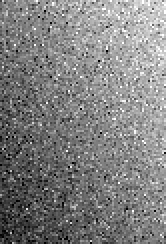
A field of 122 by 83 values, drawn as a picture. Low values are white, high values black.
No single row or column stands out from its neighbours. The top right is the ninth with the lowest average. The bottom left is the ninth with the highest average. The texture is fine-grained noise. The halves do not mirror each other. There are no regular stripes. Values rise toward the bottom left.
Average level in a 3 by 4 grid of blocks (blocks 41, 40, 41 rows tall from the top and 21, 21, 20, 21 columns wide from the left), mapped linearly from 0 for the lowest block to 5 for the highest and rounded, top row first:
3210 / 4321 / 5432
